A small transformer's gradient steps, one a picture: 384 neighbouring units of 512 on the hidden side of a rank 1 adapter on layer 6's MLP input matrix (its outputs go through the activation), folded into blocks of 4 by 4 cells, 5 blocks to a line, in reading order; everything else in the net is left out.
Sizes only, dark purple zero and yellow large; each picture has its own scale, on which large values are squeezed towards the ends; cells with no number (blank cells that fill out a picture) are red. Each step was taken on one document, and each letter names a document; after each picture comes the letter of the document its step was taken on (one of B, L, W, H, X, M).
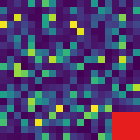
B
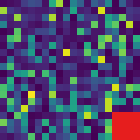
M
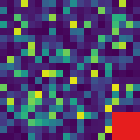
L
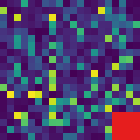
L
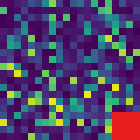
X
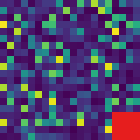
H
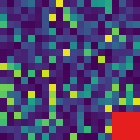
M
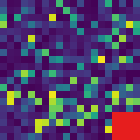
H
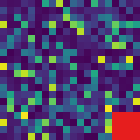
M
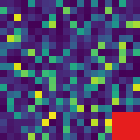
B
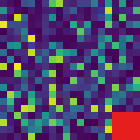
B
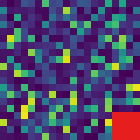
B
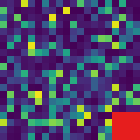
L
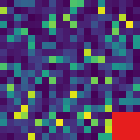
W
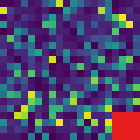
M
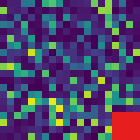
X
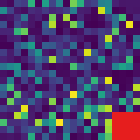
W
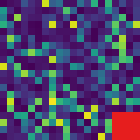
B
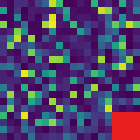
M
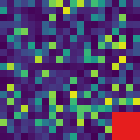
W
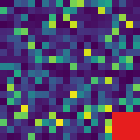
W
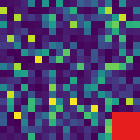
B
